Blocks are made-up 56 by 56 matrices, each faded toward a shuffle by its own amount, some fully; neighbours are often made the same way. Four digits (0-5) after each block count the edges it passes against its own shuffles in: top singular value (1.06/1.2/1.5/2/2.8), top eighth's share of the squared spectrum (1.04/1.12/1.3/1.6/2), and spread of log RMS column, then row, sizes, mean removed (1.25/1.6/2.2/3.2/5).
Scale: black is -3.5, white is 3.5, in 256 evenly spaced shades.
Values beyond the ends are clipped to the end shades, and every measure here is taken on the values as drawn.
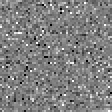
0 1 0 0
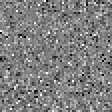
0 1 0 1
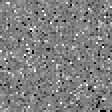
0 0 0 0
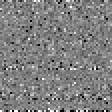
3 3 0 3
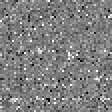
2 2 0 2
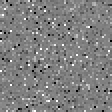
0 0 0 0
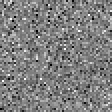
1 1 2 0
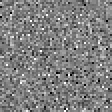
1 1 0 0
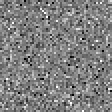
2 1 0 0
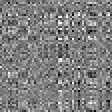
4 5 3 3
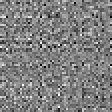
4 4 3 2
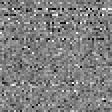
2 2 0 3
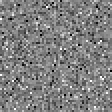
0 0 0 0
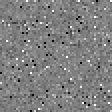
1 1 0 0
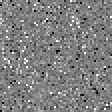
0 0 0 0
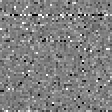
3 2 0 1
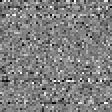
1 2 0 3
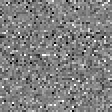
1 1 0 2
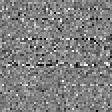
2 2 0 3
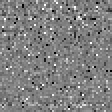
1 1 0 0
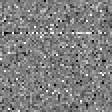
2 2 0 1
